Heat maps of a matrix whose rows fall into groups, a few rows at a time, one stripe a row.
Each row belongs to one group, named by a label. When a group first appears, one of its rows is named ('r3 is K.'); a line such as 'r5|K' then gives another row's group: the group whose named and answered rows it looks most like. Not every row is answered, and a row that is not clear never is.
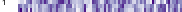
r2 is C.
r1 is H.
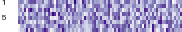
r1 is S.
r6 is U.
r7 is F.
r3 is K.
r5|K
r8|H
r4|F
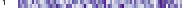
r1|U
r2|C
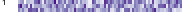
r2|C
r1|F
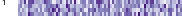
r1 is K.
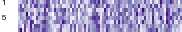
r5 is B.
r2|K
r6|H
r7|K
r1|U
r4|H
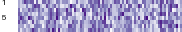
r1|B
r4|C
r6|U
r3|S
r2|U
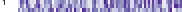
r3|S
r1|F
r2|F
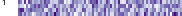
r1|K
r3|S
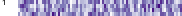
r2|F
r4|U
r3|F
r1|B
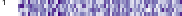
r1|F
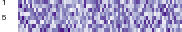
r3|B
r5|S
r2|C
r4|H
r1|K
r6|F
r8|H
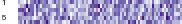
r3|S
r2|B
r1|H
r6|K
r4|B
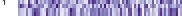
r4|U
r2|S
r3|U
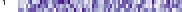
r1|H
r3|S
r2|H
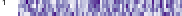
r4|H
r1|B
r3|B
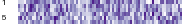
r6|U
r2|K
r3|K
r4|F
